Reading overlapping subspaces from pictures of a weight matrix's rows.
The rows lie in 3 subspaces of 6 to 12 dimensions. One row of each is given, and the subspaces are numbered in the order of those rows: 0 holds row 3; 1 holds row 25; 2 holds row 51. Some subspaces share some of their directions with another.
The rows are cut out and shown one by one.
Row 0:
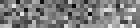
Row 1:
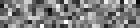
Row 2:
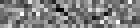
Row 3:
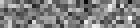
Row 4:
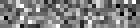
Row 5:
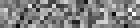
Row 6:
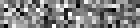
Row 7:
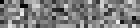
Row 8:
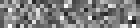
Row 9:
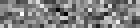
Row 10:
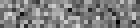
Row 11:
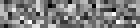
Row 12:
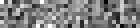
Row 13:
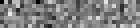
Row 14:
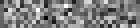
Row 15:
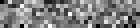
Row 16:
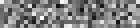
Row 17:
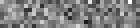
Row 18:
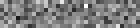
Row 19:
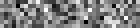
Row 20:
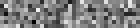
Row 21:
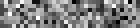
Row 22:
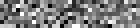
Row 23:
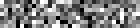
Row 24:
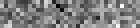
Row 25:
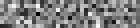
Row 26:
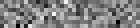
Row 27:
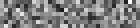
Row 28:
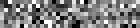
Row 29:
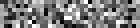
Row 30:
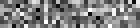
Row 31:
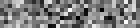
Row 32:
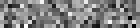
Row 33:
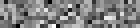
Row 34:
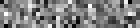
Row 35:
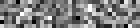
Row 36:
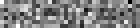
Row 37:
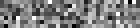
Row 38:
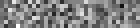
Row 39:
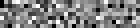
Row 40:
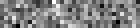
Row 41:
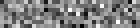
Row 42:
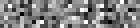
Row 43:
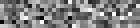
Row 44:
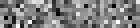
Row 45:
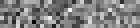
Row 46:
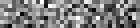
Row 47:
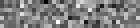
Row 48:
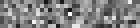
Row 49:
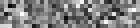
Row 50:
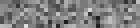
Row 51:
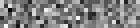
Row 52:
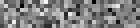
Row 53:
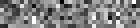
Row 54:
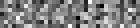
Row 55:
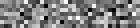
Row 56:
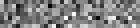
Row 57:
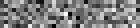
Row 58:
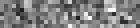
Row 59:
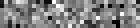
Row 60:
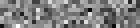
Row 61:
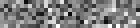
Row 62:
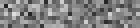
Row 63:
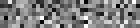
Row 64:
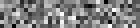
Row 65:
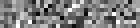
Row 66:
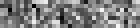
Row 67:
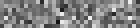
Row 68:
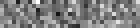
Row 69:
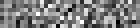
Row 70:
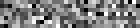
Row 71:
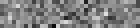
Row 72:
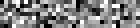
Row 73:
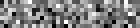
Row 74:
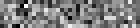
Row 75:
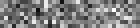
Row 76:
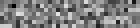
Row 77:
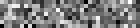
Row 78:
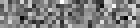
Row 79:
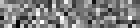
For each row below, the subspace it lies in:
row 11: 1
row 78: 2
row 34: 2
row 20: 2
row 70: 2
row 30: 2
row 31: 1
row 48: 2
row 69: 1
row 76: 1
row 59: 0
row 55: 2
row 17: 1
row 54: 2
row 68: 0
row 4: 2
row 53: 2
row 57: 0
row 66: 2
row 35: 2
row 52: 0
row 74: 1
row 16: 2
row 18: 2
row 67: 2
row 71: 1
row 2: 0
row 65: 1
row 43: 2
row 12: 0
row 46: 1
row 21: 2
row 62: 2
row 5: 2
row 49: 1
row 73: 2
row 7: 0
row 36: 0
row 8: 0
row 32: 0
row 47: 0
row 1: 2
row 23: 2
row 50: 1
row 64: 2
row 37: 2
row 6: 0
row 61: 2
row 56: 1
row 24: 0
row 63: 2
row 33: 1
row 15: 2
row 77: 1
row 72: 0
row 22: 2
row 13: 0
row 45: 2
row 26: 2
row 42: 2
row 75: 2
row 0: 0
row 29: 1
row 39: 0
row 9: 0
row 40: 0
